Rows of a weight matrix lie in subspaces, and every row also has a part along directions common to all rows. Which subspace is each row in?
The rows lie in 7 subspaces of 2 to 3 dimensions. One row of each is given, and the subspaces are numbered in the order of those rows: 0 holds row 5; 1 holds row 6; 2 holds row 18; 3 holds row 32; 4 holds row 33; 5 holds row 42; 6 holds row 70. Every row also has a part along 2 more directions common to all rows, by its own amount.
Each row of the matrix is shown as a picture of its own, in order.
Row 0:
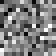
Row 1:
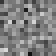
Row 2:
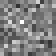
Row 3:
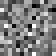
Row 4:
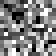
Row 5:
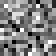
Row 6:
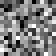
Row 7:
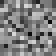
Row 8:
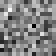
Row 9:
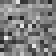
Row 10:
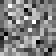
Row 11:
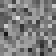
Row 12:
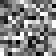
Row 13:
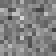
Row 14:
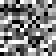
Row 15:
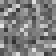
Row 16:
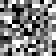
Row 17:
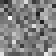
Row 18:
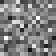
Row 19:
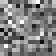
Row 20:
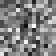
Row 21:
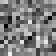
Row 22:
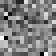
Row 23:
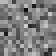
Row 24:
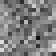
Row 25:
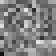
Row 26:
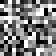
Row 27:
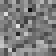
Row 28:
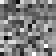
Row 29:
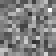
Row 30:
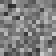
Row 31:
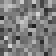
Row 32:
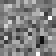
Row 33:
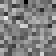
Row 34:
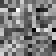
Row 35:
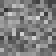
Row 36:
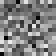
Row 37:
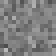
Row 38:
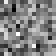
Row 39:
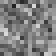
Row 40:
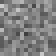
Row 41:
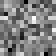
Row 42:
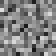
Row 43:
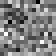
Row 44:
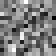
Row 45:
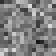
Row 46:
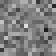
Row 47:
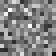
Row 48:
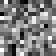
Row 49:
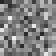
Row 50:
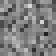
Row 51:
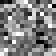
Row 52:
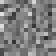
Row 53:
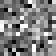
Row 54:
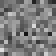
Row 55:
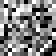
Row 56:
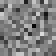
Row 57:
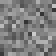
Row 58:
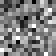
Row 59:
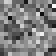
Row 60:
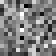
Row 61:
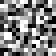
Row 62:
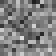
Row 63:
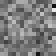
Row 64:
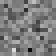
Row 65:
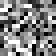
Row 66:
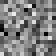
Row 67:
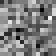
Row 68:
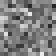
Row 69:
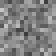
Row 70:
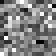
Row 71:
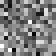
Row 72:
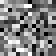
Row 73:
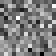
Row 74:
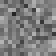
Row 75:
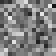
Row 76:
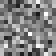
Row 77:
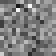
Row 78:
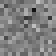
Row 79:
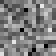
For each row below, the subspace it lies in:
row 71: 3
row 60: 0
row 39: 5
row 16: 2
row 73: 4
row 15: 5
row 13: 3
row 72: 5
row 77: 1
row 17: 6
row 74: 3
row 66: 5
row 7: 0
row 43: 0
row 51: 6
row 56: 2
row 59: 6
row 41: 4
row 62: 0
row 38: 5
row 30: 4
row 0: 2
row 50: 5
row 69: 3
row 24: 3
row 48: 4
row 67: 3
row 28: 2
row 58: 1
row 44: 4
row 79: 0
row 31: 1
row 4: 0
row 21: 3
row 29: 1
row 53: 5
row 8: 2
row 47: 2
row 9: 2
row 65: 5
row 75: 6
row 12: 6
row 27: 5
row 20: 1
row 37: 5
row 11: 4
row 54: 1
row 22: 4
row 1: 4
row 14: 2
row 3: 2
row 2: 0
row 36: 2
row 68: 4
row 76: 0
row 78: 3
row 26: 3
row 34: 3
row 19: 0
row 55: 3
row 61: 1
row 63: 6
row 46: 6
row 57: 6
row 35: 1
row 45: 6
